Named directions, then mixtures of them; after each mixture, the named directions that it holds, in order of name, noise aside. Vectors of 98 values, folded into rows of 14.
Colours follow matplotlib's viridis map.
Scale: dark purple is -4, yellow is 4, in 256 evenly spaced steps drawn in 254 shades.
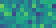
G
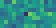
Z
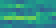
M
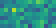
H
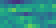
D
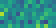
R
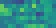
D, G, R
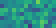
H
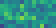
G, H, M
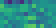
D, G, Z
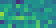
D, M, R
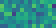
G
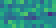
G, M, Z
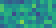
D, G
